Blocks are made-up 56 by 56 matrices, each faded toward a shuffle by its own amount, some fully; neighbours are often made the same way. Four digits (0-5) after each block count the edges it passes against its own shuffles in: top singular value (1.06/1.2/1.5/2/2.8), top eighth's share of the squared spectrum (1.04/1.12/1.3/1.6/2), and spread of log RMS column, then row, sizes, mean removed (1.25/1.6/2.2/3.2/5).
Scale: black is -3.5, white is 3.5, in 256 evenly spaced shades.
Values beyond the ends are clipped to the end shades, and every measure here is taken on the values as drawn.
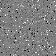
2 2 0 0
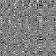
4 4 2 2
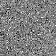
3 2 1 1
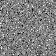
2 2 0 0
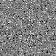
3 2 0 1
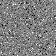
2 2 0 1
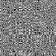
4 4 2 2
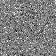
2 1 0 0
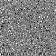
3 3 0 1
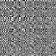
4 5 3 3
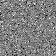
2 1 0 0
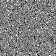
1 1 0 0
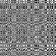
5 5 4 4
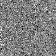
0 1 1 0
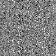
1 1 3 0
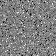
0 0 0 0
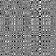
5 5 3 3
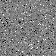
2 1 1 0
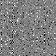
3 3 2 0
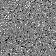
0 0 0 0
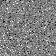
0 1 0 0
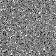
2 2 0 0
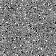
2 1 0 0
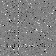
3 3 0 1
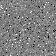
0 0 0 0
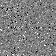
1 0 0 0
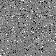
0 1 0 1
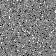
0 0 0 0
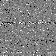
2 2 0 2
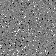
0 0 0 0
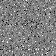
0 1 0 1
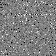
1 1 0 1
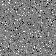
0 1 0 0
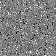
0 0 0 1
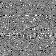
2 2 0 2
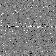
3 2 0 2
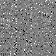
3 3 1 0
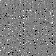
3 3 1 1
